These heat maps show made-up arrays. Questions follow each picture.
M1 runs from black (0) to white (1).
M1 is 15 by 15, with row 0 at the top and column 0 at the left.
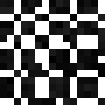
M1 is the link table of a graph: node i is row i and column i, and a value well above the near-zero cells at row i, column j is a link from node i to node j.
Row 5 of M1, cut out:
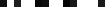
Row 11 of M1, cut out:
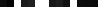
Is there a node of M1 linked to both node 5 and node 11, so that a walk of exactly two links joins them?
no
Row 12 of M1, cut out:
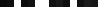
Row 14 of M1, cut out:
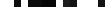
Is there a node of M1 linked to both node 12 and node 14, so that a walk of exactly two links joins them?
no
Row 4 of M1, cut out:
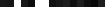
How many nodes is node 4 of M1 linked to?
3
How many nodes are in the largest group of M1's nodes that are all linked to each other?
2
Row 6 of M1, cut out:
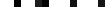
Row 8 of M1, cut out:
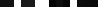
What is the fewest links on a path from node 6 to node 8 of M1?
1
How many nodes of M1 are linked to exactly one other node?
0
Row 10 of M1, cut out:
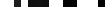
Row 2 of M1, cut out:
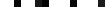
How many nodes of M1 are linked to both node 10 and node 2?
8
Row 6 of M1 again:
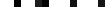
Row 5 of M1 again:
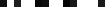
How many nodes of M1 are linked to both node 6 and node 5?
8
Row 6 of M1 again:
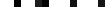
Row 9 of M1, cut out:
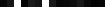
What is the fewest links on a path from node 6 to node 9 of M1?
1
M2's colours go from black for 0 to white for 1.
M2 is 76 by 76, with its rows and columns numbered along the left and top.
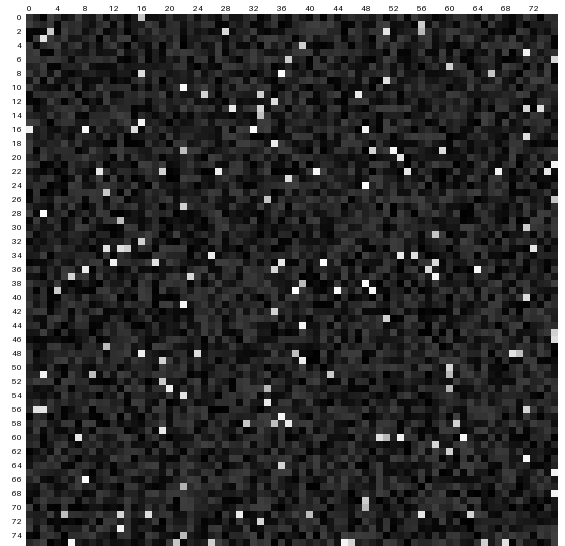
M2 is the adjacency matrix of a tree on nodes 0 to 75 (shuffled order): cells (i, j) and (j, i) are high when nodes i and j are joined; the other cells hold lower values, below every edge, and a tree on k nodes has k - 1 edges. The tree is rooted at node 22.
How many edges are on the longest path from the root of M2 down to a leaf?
25
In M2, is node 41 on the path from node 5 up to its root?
no
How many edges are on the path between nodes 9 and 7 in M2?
3
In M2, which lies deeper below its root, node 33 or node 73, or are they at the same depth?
the same depth
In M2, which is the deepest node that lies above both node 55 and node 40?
34
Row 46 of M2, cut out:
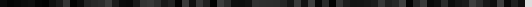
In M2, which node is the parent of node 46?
75
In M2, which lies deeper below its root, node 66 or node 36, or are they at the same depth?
the same depth
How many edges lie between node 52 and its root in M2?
2
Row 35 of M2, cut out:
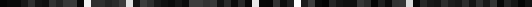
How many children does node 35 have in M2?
4
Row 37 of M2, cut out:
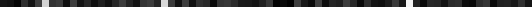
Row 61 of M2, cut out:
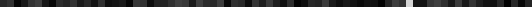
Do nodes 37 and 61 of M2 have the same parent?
yes
